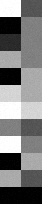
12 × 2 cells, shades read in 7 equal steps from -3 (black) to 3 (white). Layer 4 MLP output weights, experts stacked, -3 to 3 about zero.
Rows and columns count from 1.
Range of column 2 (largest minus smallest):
5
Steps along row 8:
down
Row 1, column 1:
3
